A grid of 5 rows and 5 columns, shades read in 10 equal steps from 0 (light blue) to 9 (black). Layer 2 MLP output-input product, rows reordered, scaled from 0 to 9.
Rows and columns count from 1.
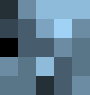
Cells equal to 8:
0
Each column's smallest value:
3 3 1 0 1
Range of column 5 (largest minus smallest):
3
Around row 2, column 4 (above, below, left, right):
1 3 2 3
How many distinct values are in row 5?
4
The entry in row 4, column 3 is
1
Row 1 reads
7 3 1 1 1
